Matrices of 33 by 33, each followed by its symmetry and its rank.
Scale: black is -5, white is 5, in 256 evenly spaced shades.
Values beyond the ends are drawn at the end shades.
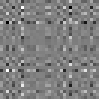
antisymmetric, rank two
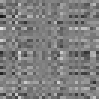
neither, rank three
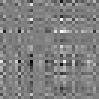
antisymmetric, rank two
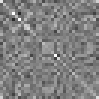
symmetric, rank five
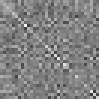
symmetric, rank five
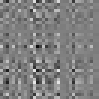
neither, rank two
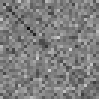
symmetric, full rank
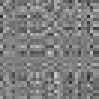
neither, rank three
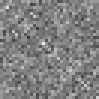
symmetric, full rank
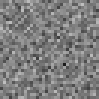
symmetric, full rank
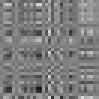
neither, rank two
